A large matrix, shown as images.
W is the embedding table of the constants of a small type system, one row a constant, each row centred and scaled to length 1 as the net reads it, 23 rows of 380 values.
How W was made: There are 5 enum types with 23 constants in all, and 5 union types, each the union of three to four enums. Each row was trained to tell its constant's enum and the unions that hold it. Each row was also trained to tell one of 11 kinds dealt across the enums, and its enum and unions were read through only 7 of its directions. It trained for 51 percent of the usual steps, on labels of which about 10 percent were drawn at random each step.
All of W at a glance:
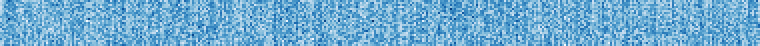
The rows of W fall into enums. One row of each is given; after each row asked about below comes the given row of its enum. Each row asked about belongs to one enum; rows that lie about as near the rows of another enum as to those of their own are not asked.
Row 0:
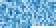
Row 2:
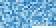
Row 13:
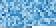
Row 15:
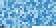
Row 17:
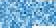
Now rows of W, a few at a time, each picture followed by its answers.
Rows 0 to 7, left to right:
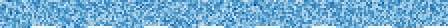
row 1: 0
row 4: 15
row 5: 2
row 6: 17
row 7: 13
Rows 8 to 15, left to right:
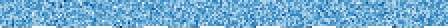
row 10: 13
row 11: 0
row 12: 15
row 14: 15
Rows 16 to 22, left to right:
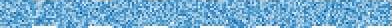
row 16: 15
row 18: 17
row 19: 13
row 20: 17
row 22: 17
